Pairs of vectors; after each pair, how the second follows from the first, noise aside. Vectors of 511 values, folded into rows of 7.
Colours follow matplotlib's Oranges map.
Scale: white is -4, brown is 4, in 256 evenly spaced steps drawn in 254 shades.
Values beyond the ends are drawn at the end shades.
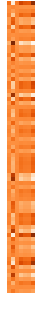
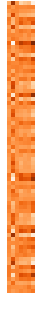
negated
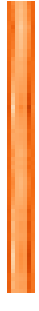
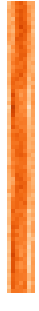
negated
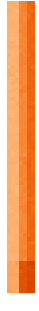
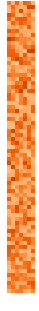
shuffled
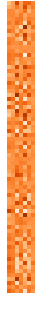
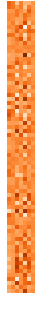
negated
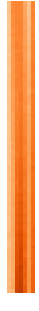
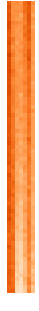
negated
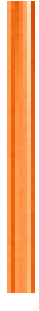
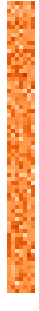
shuffled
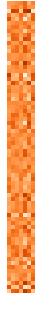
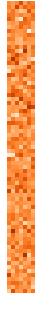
shuffled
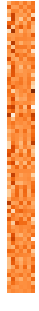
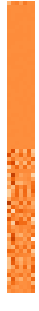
partly zeroed
